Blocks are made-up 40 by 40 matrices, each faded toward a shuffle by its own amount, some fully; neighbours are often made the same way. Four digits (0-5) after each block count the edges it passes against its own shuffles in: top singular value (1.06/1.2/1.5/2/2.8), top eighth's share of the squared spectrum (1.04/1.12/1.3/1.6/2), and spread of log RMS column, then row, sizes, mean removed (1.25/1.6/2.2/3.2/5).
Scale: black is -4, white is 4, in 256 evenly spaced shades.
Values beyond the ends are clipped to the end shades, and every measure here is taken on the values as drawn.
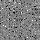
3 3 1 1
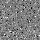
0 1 0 0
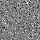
0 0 0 0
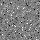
0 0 0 0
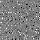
3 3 1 1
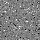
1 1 0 0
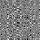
4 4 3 2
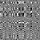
4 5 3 3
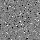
0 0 0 0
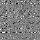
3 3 1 2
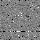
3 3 0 1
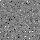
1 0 0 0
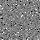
0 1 0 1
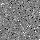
0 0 0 0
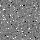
1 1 0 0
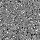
0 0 0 0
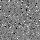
1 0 0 0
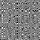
3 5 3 2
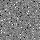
0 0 0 0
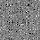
3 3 1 1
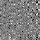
3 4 2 2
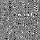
3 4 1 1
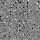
2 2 0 0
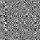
4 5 3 2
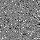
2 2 0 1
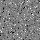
0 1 0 0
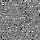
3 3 2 0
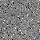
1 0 0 0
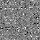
3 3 1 2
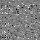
3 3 1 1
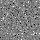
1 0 0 0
